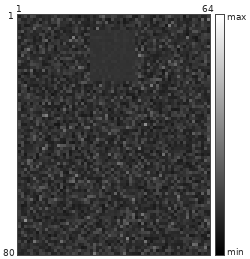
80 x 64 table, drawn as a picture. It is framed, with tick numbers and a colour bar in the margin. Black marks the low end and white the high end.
Histogram: skewed, a long tail of high values. Stripes: none. Seam: none. Odd patch: calmer, in the top middle. Average level on the scale: 20%. Calmest part: top middle.
